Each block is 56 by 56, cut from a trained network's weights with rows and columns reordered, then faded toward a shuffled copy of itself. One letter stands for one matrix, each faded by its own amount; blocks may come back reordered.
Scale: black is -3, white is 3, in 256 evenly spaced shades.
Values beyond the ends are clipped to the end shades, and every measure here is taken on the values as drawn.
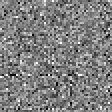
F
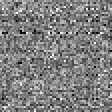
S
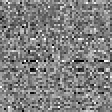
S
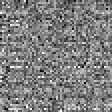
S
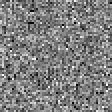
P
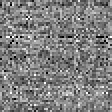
S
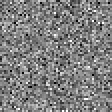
P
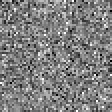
P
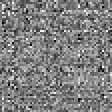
S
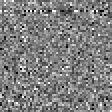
F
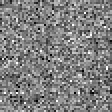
P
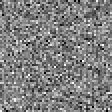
P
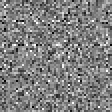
F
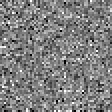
F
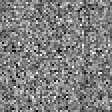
P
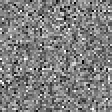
F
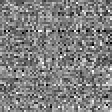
S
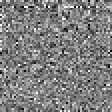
F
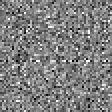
F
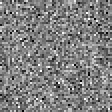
P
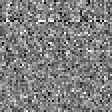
F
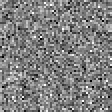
P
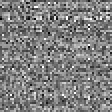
S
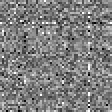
S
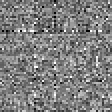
S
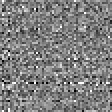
S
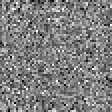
P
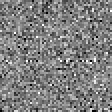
P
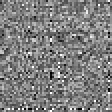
S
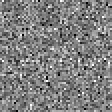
P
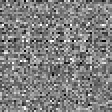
S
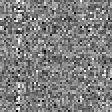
S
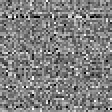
S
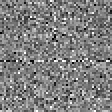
F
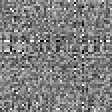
S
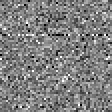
F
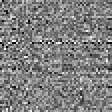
S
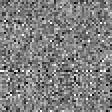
F
